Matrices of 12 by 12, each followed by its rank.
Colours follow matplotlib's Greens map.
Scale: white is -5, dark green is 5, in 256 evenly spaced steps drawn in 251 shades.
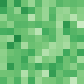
full rank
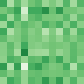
two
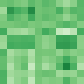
two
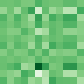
two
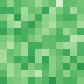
full rank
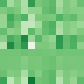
two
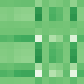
one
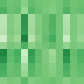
one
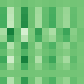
one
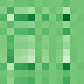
one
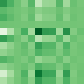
one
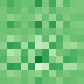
two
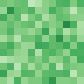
full rank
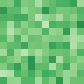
full rank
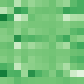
two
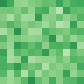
full rank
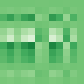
one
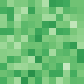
full rank
